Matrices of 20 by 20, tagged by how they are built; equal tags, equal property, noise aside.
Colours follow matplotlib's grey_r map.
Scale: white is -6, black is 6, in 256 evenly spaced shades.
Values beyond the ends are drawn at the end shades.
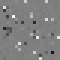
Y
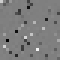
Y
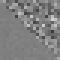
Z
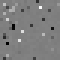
Y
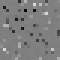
Y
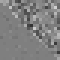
Z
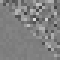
Z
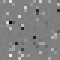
Y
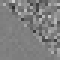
Z
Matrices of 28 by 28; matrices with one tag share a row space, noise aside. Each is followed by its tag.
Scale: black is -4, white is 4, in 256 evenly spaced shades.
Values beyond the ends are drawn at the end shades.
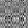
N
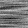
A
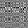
N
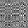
N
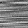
A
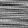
A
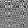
N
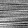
A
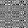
N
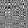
N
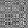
N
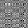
N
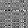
N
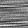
A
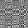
N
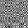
N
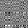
N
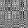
N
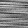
A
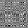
N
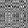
N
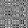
N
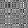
N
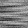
A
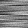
A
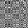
N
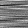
A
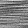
A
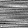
A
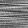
A
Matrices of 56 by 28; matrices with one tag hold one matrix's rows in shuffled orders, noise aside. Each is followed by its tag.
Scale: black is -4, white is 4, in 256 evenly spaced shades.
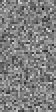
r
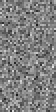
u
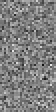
r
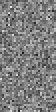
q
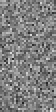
q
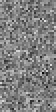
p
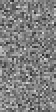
p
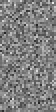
u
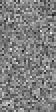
q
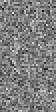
r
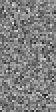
r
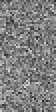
p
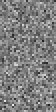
r
